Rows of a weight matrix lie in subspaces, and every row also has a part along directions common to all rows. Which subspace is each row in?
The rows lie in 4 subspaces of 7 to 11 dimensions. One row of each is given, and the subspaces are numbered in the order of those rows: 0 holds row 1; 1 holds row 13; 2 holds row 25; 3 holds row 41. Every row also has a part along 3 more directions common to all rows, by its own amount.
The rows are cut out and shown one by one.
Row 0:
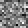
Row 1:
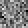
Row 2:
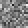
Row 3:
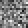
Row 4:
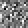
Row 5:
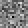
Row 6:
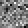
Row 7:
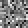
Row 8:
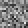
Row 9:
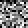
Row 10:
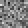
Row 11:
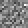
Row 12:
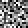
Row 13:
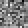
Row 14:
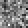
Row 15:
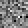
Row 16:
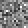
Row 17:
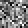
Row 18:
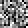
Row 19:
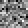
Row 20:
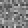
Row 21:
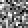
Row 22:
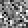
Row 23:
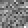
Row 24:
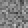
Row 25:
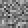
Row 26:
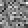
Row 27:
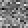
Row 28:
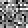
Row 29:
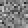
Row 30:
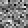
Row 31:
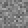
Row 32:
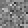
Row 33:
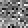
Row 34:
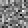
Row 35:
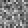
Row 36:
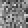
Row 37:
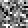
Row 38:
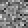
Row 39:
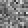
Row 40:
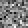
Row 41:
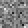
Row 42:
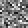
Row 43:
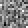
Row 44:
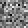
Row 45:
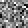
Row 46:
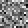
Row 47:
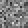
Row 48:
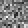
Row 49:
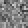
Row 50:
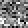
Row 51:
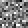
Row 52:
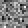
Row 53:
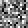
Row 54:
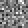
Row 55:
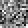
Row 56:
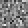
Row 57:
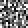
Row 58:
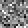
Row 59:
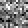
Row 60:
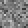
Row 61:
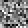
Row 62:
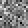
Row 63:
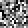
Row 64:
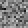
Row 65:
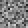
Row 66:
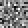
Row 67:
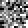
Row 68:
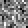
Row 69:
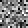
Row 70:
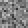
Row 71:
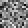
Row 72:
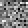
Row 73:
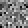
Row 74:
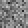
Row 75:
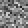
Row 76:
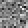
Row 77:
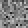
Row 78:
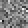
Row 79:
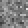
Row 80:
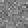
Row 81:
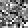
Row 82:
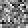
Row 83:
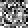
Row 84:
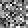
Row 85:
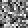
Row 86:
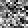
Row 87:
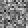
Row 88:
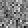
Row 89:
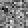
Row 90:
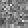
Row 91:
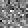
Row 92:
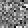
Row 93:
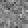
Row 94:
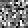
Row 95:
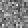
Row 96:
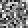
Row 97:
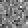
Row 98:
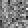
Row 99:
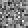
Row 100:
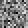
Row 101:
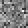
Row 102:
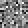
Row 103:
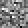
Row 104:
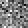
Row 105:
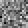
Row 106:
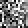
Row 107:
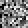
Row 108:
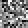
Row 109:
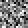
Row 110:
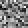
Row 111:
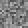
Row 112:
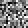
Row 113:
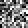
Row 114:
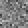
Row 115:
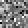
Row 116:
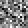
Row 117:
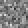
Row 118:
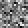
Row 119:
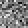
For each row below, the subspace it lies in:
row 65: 0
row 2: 0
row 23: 1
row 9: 3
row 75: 2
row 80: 3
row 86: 2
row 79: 2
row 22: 0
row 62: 1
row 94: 1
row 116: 1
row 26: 3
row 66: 3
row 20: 3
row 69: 2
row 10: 3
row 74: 0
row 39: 3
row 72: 3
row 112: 0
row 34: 0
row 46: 3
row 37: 2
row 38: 3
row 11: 3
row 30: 0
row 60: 0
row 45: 3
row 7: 2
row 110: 1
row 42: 0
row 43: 0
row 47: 1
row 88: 1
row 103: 2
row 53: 0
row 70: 1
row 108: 2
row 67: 2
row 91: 2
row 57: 3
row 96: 1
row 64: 1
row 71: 3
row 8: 1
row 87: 0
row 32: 2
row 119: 1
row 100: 0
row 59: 2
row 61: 2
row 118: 2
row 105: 0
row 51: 1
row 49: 0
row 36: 3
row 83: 3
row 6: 3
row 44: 3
